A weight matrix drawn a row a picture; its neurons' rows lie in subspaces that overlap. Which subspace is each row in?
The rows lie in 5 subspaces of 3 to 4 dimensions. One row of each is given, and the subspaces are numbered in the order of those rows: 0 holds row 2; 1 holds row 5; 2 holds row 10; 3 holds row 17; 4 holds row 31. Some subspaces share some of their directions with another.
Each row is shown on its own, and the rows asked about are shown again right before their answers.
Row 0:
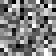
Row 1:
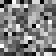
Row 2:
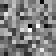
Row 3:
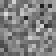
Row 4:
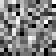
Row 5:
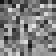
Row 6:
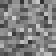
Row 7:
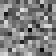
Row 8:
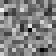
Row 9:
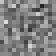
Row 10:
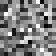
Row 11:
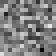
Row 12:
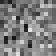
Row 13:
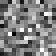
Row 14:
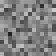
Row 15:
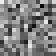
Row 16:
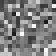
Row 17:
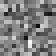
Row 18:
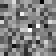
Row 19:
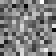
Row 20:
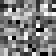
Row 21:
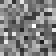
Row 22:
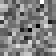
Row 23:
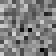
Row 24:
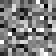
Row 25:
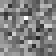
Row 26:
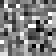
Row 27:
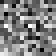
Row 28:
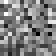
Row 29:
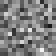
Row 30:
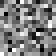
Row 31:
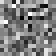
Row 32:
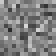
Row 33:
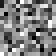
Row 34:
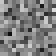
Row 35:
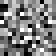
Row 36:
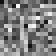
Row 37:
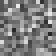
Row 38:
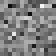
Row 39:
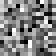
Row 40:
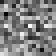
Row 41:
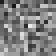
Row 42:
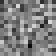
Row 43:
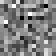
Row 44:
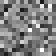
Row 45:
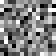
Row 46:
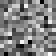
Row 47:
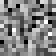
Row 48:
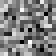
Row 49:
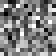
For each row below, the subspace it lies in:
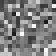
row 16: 4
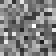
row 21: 2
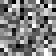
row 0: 4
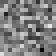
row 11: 0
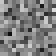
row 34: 3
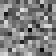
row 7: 4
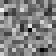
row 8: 2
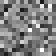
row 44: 4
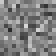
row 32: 3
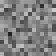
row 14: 3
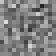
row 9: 4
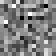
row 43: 4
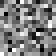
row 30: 0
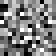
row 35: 0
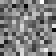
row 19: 2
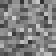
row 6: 2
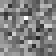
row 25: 4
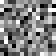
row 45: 3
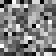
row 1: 2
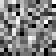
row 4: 4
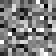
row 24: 3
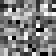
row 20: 3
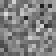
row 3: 4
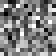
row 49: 3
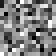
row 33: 0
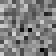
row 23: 2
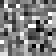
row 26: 1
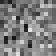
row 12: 1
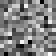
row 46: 2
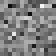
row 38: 4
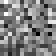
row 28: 1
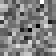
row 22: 0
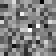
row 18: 0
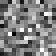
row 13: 2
